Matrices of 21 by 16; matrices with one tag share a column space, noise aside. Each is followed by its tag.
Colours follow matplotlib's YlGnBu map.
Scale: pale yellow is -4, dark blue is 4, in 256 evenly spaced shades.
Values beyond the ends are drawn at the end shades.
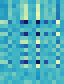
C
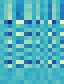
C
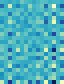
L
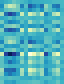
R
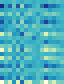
L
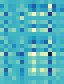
R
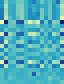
C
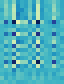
C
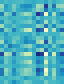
R
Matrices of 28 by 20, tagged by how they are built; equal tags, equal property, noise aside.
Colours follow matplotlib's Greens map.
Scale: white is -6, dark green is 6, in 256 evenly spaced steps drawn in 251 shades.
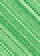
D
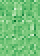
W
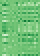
W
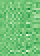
W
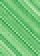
D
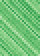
D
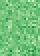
W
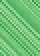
D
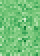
W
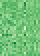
W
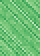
D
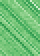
D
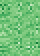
W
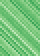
D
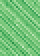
D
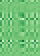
W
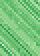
D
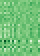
W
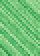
D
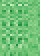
W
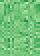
W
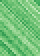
D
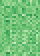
W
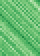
D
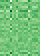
W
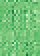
W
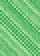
D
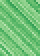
D
